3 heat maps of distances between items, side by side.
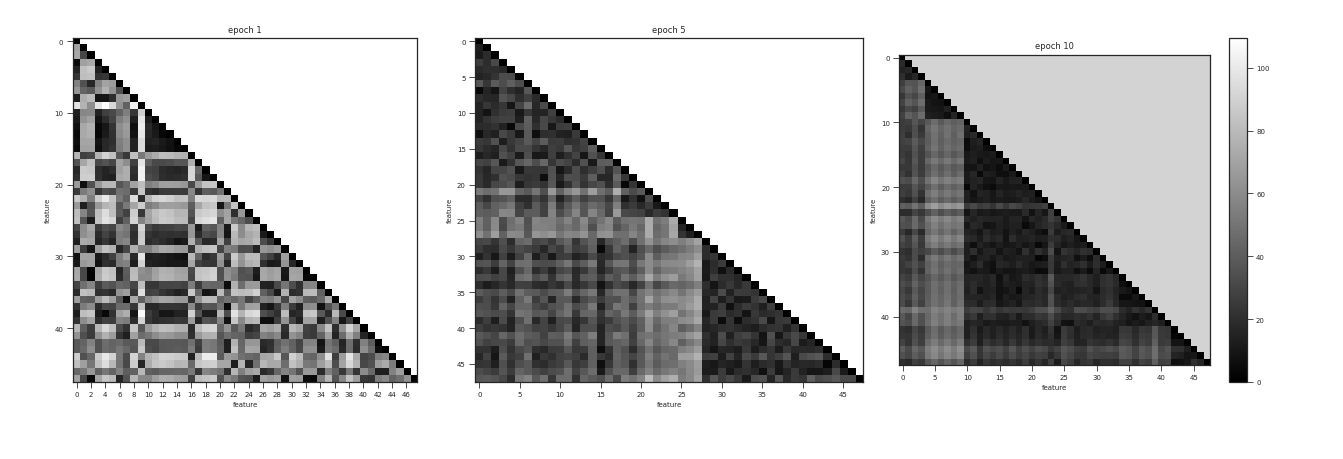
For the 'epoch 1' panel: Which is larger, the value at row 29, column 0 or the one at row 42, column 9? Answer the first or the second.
the second
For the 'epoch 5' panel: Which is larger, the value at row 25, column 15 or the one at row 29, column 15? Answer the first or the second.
the first
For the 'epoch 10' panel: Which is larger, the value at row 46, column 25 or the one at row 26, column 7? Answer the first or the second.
the second
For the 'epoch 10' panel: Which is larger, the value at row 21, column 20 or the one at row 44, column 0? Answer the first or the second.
the second
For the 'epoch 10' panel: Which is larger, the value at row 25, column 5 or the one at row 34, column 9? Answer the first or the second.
the first
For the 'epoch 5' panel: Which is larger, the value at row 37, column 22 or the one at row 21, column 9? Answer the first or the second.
the second
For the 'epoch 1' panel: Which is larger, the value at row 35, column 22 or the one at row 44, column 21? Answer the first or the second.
the first
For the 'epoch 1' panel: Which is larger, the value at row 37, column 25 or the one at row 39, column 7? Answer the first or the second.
the first
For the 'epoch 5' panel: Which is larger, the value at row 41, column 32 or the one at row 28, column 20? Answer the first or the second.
the second
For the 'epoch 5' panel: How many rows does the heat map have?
48
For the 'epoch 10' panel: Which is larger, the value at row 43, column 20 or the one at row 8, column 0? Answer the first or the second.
the second
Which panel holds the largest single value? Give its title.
epoch 1
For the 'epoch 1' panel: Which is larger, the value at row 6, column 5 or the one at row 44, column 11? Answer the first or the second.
the second
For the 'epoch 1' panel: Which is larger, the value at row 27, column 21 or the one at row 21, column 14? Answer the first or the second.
the second
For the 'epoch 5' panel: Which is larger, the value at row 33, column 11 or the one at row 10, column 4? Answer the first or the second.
the first
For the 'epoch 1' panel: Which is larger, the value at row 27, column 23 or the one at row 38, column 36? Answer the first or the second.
the second
